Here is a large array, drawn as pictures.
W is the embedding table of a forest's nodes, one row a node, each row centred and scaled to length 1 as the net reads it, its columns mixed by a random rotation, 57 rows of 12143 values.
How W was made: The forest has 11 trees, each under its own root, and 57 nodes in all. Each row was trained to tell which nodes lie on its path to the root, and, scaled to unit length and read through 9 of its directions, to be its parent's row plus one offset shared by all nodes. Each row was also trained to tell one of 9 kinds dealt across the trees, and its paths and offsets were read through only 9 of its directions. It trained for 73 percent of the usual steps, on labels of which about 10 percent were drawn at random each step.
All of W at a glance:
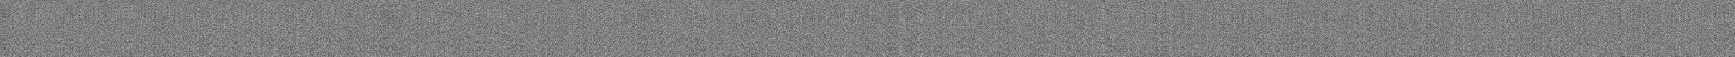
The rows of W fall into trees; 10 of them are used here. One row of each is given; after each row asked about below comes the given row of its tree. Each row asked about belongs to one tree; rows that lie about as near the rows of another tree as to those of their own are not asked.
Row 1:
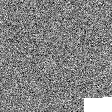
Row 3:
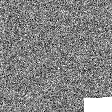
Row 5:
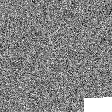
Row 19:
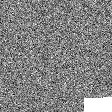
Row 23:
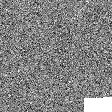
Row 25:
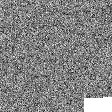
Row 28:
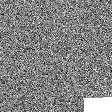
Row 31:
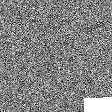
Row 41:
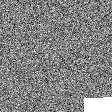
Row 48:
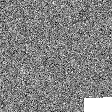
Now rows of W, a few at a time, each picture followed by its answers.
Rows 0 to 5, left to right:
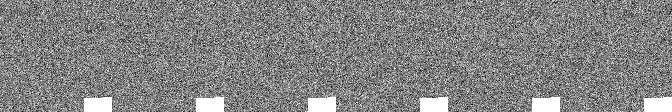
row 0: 31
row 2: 19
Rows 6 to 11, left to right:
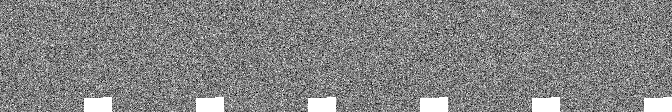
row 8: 1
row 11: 19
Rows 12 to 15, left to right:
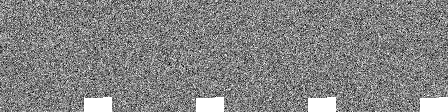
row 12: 25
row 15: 28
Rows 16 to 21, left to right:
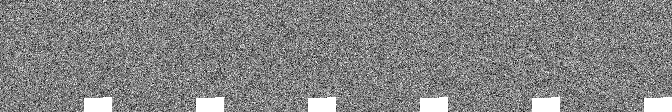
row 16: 48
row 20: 28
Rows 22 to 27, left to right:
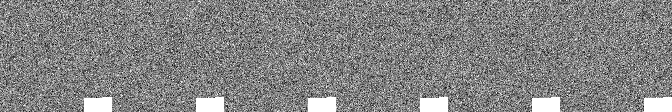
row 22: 3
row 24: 1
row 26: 23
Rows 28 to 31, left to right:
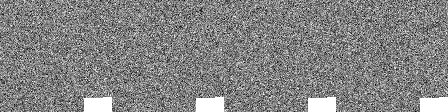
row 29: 25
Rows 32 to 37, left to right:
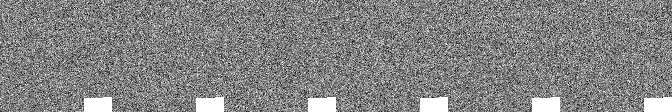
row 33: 23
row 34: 31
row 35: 48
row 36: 3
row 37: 48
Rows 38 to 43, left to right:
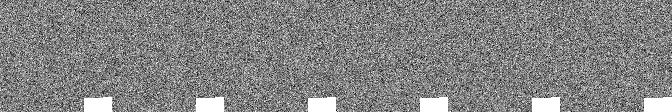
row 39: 25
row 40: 48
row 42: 31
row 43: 28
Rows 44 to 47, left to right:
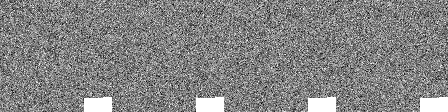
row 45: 25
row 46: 5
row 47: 48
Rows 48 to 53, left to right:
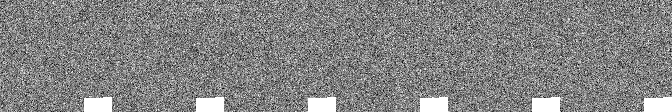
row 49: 23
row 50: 19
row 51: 5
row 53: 41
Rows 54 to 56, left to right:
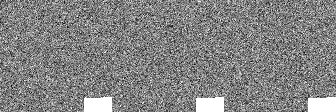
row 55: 23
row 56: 31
